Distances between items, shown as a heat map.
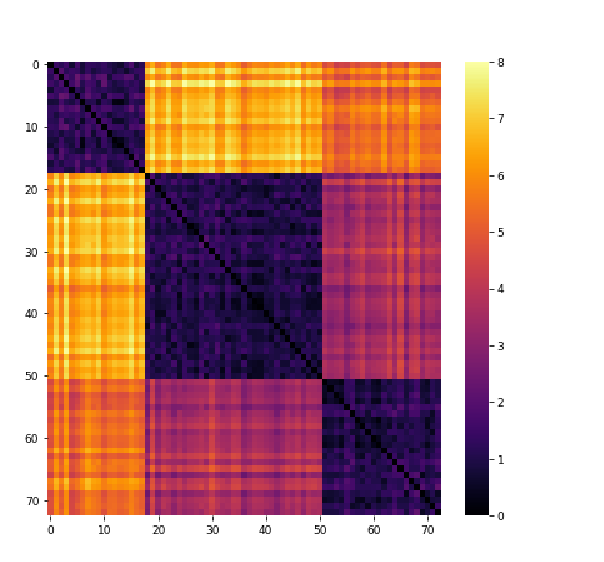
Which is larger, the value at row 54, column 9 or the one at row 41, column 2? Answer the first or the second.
the second
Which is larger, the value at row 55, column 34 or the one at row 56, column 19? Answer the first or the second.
the second
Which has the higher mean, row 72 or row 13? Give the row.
13
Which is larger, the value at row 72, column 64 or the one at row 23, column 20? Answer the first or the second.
the first
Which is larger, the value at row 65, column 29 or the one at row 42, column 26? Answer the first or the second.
the first
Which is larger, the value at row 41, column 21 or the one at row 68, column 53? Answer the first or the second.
the second
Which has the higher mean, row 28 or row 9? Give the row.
9
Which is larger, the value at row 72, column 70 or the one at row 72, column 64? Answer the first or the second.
the second
